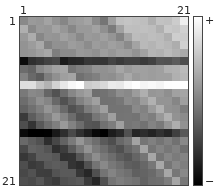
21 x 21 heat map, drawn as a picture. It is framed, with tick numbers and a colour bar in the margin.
Slope: up to the top right. Odd lines: rows 6, 9 and 15. Ninth with the lowest average: bottom left. Histogram: bell-shaped.
